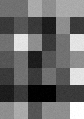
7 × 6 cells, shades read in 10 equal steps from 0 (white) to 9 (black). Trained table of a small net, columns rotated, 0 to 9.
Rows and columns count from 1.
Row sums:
23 39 23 34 31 47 21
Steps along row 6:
down up same down same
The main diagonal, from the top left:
5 6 4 6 6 7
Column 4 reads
4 8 7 6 5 9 4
